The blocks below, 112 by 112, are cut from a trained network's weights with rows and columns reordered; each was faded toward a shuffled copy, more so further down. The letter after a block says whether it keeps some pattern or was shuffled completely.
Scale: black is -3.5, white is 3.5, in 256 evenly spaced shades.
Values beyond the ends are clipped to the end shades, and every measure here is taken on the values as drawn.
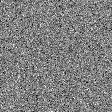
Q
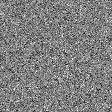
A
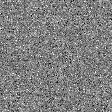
A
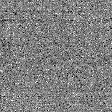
A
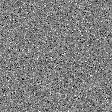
Q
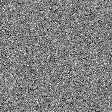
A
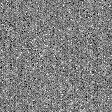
A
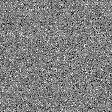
A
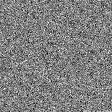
Q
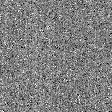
A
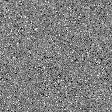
Q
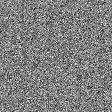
Q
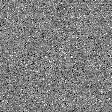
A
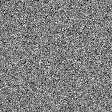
Q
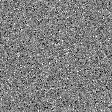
Q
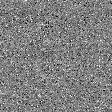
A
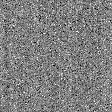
A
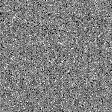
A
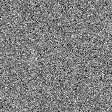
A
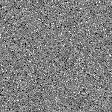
Q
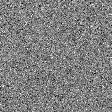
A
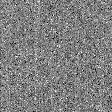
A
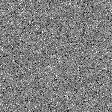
Q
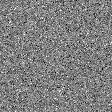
Q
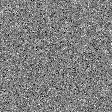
Q
